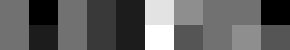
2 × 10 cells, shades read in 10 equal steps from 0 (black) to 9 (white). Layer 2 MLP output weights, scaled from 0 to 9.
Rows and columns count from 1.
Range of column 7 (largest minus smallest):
2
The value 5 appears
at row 1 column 7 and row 2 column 9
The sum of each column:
8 1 8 4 2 17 8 8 9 3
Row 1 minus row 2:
0 -1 0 0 0 -1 2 0 -1 -3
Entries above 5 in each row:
1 1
